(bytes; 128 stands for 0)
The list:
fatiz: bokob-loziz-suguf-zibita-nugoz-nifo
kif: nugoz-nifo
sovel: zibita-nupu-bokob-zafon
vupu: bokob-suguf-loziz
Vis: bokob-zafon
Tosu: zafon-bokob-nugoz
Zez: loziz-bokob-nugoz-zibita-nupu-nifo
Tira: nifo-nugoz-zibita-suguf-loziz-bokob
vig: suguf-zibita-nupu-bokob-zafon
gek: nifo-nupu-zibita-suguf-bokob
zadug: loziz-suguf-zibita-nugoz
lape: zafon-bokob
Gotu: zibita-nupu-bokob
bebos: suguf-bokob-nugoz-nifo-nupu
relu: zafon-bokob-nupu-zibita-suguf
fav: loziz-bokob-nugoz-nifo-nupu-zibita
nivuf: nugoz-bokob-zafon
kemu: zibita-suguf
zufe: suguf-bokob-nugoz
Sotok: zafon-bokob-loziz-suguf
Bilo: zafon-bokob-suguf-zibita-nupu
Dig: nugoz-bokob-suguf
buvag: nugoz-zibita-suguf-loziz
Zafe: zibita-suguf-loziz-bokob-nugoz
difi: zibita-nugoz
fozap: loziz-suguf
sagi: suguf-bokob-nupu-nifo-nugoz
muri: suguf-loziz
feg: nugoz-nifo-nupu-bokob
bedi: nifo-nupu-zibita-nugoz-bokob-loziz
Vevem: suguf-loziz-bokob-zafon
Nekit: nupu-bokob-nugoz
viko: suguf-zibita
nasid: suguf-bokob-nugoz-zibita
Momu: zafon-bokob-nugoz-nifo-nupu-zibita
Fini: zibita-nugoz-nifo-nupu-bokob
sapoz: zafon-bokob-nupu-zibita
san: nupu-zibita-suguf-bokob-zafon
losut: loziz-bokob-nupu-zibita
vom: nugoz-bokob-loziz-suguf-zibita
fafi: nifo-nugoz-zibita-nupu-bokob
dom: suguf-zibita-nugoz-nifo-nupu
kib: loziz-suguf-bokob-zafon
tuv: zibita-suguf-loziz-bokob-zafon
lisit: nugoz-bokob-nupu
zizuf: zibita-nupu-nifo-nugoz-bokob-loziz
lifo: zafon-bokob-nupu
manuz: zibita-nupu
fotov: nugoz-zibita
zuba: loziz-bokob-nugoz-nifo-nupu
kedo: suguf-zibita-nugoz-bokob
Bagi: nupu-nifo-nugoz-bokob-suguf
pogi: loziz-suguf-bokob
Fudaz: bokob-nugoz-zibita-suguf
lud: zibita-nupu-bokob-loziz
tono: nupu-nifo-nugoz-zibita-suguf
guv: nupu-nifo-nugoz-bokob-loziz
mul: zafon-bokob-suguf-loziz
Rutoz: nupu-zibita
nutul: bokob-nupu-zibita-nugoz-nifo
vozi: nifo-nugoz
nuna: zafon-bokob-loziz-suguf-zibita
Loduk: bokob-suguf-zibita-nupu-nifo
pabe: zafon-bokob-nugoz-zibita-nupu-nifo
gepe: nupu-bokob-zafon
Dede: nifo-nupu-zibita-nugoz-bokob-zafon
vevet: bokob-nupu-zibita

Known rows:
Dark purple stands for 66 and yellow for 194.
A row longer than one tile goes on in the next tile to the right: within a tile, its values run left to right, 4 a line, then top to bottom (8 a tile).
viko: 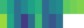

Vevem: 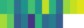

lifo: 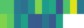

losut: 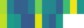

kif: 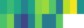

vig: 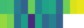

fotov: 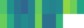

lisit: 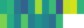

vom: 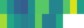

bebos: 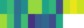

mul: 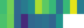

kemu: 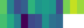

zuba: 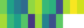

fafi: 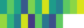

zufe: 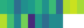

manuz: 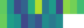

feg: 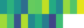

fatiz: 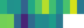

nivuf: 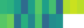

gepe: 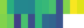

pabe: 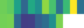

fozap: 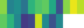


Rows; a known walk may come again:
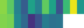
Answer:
relu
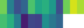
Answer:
kemu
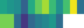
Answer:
fatiz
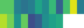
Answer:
Tosu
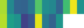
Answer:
losut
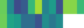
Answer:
manuz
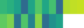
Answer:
nivuf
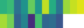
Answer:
Vevem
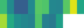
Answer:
vom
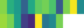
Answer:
Zez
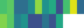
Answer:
lifo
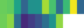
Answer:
pabe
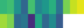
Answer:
vig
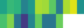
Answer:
kif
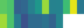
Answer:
nuna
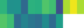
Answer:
Dig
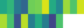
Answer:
feg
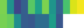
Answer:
tuv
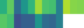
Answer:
muri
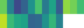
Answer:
difi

